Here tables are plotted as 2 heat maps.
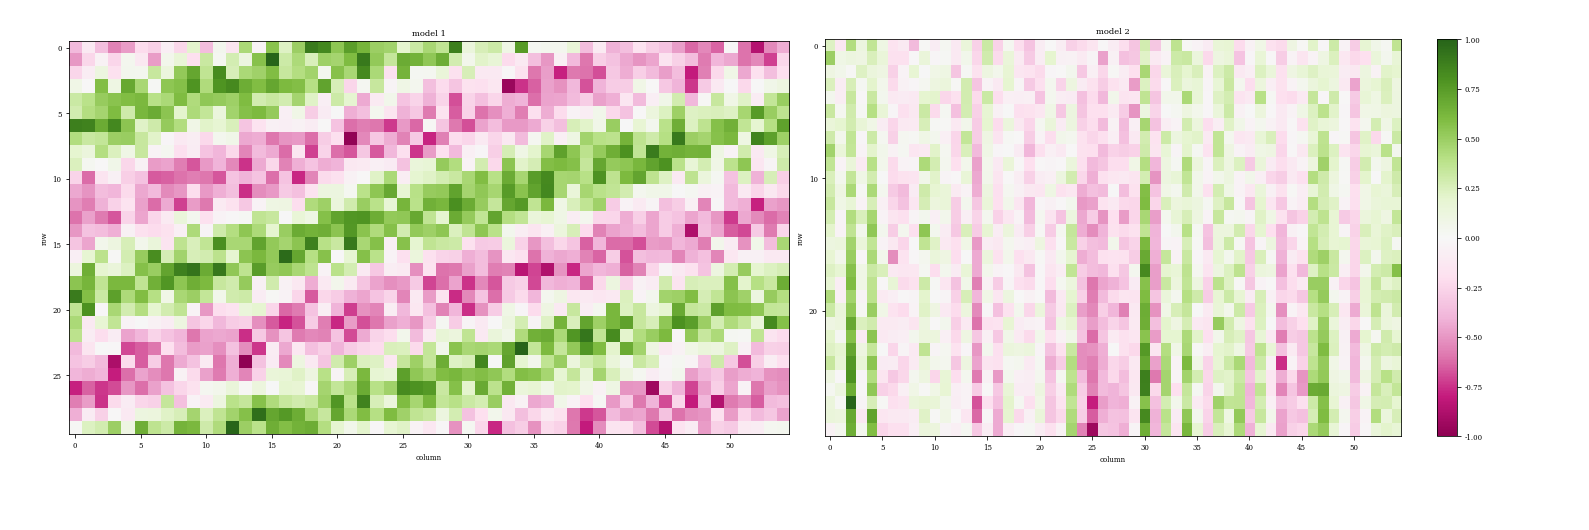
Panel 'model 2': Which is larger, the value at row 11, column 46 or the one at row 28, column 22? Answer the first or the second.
the first
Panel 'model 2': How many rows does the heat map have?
30
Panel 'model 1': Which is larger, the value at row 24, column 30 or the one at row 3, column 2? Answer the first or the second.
the second
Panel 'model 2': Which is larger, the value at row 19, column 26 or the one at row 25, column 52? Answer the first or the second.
the second
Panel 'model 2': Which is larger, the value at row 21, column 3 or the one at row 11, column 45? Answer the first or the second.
the first
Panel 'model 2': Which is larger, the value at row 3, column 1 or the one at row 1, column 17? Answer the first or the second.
the second
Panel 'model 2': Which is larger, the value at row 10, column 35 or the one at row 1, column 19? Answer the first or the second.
the first
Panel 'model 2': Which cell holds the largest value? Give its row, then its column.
27, 2
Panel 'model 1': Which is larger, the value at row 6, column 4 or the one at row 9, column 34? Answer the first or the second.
the first
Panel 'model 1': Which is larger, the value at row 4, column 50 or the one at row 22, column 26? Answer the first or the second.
the first
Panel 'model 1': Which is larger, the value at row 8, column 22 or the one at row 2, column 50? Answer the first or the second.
the second
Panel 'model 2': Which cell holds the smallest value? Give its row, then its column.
29, 25
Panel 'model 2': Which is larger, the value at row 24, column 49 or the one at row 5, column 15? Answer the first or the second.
the second
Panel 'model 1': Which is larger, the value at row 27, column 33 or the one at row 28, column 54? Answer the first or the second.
the first
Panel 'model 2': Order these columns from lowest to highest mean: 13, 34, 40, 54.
40, 13, 54, 34
